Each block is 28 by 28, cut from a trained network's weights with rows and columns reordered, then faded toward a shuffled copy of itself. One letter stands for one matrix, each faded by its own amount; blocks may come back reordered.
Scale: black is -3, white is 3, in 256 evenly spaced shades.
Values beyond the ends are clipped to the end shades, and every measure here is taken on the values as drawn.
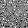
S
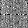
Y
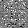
S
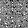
S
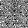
S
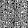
Y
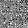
S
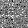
S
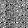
Y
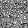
S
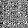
Y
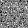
S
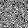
S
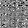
Y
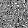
S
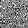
S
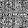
Y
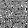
S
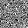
S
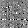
Y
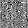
Y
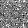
S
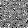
S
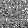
S
